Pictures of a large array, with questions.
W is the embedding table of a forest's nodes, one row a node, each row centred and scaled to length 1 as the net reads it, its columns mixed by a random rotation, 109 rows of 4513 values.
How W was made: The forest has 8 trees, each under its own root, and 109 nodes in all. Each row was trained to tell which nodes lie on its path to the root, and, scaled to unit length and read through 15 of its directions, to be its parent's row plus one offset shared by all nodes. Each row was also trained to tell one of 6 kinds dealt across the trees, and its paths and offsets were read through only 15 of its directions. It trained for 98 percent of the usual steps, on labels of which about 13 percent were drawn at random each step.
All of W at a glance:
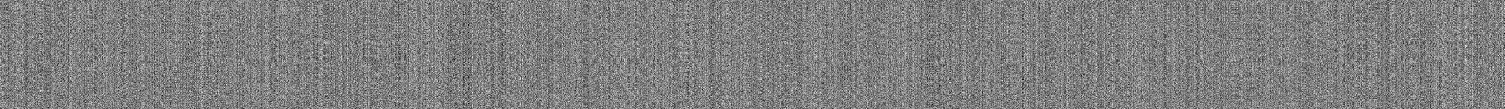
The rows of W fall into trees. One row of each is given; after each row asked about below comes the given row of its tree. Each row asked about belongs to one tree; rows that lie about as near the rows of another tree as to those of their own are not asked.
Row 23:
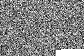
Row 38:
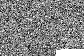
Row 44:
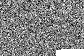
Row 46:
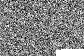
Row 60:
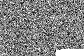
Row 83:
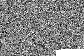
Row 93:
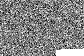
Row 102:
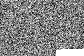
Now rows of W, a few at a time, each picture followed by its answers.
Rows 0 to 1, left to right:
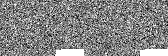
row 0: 38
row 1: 102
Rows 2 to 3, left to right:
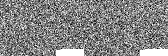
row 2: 60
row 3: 23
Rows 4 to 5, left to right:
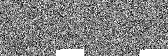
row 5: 44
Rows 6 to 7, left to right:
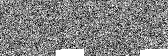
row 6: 93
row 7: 38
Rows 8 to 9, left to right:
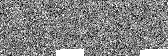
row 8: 93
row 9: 38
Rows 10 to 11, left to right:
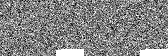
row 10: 38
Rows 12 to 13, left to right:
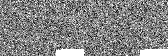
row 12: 44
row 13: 38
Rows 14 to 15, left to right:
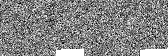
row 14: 60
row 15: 102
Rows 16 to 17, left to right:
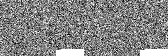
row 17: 38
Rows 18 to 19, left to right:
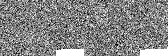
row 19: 60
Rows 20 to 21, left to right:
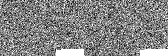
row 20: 44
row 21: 46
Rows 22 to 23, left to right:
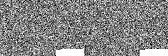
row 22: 60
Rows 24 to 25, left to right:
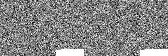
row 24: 46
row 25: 93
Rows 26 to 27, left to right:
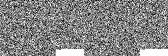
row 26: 46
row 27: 46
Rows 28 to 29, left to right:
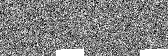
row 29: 38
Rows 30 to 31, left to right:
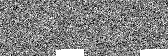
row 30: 46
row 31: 93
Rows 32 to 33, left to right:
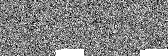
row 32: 46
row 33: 23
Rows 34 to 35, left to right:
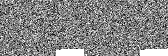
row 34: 93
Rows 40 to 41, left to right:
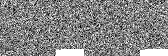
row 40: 46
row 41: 23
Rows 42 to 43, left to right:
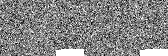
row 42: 23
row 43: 23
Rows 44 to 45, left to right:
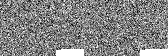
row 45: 60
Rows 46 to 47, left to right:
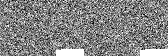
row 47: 60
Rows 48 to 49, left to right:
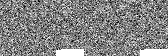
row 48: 44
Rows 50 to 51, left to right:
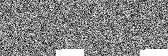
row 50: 38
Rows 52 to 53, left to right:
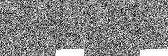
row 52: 44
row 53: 60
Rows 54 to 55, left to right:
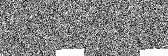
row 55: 23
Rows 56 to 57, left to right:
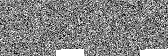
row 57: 93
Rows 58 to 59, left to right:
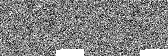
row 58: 93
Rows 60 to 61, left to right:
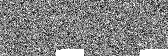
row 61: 38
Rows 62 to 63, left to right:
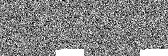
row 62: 46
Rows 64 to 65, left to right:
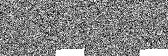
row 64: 60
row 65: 23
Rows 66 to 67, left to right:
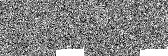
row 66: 102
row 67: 60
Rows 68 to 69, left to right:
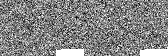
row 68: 93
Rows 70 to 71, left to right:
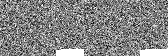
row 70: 23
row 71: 93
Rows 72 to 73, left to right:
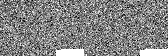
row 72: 23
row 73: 93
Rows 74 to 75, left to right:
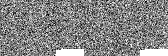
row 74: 44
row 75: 83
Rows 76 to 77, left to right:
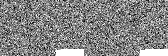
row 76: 46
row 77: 60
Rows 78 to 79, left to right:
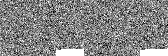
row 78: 60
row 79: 60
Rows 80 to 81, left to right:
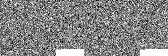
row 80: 46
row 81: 46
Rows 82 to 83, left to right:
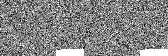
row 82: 23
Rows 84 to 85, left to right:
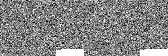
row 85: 93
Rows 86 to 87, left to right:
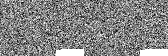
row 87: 38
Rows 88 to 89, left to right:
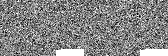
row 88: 83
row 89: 93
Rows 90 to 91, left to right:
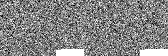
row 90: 38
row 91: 46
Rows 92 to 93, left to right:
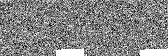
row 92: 93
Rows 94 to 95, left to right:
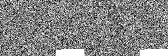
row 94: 23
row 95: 46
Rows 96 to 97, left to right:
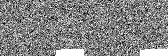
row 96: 38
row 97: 60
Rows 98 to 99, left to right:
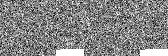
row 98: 38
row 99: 23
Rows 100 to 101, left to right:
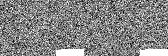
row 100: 93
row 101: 46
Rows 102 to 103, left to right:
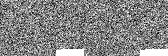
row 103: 60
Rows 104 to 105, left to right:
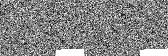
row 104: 60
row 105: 93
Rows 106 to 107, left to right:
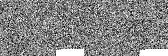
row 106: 102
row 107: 44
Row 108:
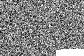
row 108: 23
